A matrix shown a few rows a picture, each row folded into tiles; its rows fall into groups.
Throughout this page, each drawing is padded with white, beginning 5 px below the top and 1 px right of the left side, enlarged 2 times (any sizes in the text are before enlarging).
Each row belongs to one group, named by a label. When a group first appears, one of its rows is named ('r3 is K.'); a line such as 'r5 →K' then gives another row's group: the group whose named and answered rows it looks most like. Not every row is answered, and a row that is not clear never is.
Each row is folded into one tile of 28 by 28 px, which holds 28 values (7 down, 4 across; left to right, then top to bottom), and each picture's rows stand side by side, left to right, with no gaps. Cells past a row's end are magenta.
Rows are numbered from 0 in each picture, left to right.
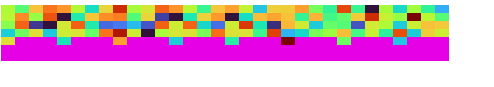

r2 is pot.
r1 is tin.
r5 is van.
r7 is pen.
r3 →tin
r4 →tin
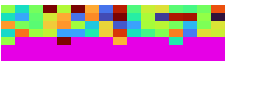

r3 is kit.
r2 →pot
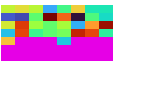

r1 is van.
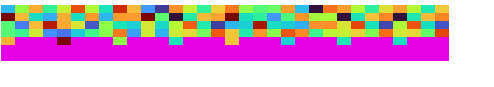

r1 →van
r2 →pen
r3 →tin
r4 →pot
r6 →tin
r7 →tin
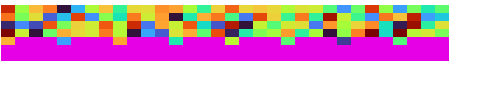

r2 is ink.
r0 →pot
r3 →tin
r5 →ink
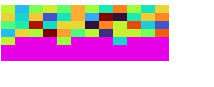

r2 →tin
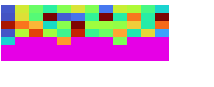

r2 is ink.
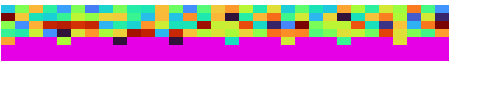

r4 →tin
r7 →van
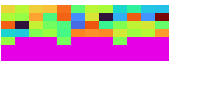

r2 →ink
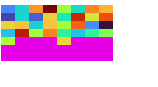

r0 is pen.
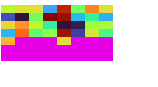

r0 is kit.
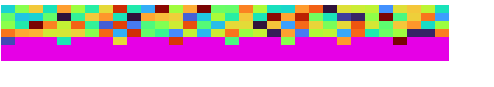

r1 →tin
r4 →ink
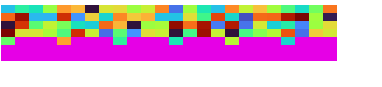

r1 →van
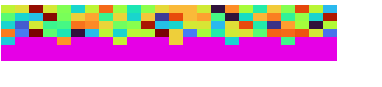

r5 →ink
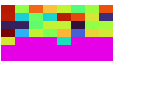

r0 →pot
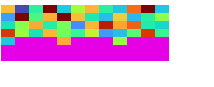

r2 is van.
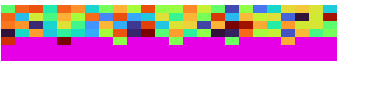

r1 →van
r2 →pot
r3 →ink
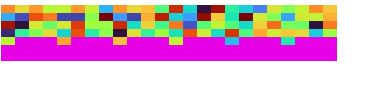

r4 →pen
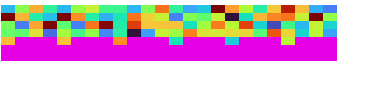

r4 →tin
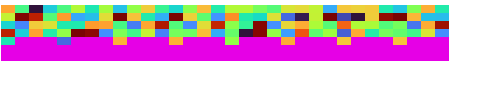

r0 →pen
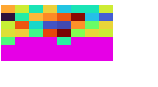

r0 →tin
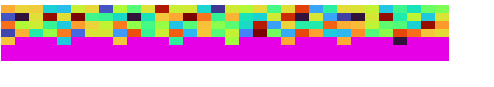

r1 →pen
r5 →van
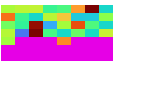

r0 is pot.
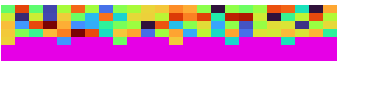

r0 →van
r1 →ink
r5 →pen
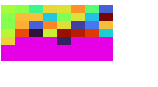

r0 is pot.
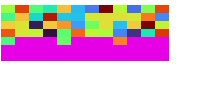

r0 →ink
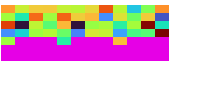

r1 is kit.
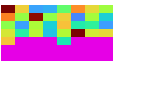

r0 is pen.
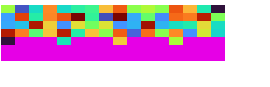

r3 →pen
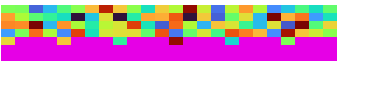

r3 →van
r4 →ink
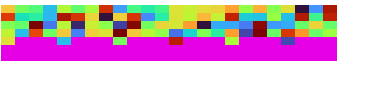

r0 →pot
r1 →kit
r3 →van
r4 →pot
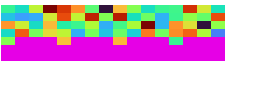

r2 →pot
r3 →ink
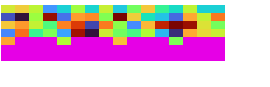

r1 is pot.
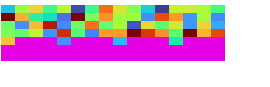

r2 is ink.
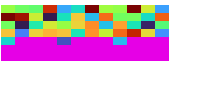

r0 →kit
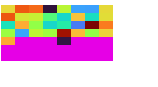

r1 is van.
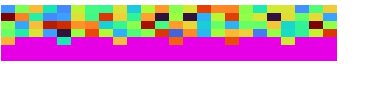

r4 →pot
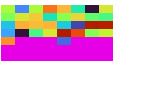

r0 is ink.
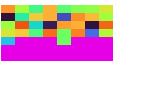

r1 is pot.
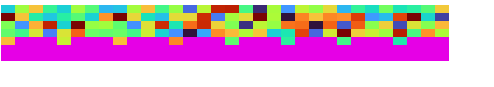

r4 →pen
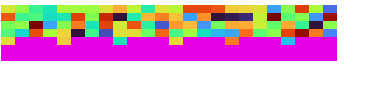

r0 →pot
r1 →ink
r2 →tin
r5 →ink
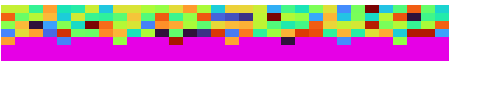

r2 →ink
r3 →van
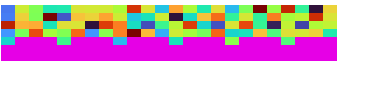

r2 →ink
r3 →tin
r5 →pen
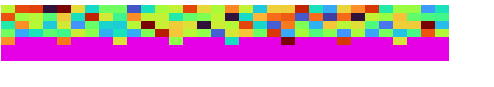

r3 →ink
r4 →tin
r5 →van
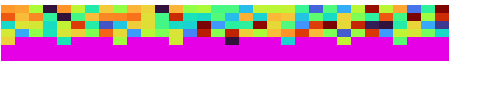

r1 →tin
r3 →pot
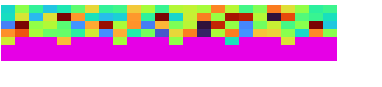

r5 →pot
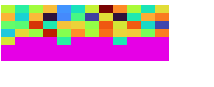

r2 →tin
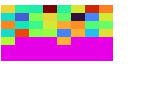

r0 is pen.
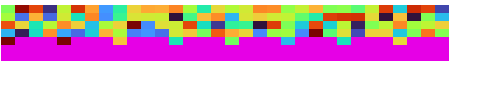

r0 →van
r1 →van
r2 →ink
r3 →tin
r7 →van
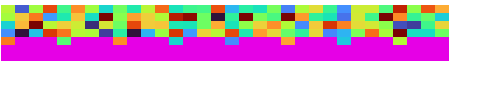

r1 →ink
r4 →pen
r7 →pot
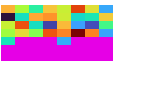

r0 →tin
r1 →ink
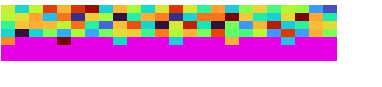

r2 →tin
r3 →tin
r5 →pen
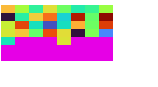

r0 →tin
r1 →ink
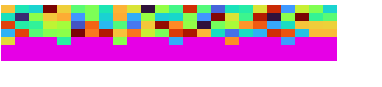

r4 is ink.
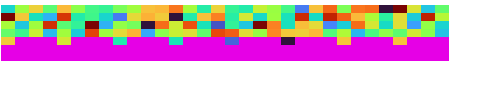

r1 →pot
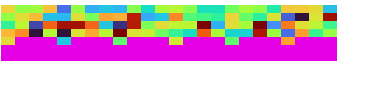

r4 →pot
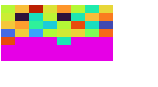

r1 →tin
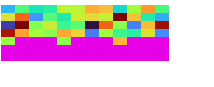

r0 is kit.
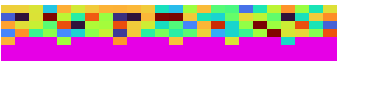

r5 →tin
